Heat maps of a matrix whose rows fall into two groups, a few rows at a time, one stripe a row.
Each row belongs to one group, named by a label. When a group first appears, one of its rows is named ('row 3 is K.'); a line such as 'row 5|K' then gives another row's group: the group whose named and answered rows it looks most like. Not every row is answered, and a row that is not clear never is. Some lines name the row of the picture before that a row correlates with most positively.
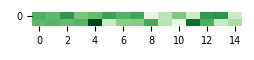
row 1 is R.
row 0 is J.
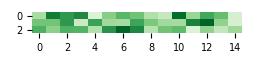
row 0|J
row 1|R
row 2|J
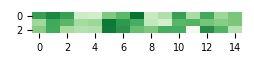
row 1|J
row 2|J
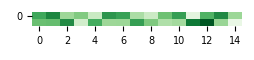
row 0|J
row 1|R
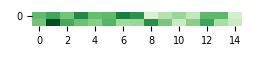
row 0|J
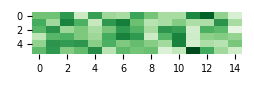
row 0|R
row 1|J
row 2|J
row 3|J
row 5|R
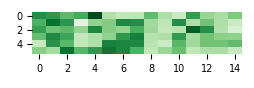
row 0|R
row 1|J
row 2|R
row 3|J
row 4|J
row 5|J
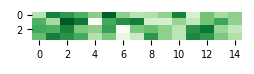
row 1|J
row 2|R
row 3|R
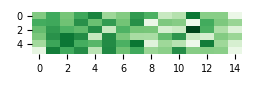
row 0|R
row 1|J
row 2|R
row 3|J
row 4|J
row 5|J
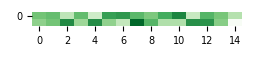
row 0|J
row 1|R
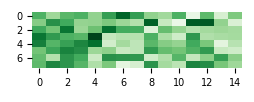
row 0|J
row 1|R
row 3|R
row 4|R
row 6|J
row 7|R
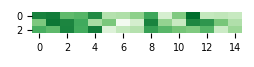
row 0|R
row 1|R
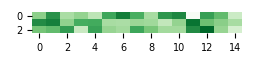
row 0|J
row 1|R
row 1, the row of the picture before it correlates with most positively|0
